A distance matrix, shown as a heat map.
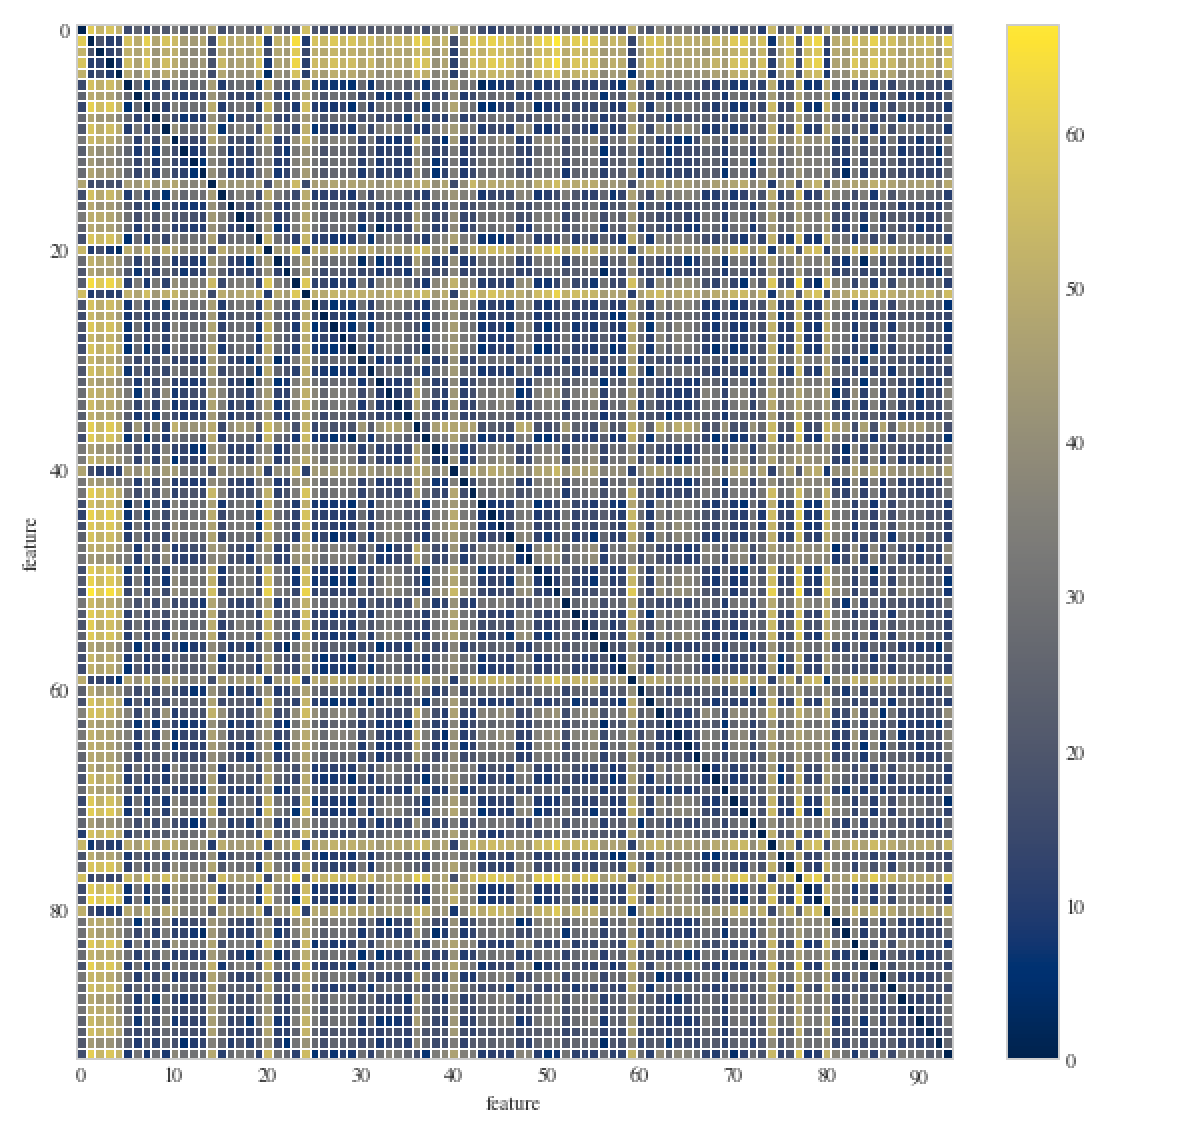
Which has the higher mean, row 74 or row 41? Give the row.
74
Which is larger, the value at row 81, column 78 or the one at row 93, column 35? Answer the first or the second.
the first
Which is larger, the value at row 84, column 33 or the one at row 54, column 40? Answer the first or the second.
the second
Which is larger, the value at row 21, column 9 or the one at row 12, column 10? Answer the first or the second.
the first
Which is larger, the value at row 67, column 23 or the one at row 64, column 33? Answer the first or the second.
the first
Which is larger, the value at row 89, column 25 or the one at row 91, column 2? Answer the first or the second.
the second
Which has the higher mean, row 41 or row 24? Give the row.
24
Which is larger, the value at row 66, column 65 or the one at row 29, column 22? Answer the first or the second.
the second
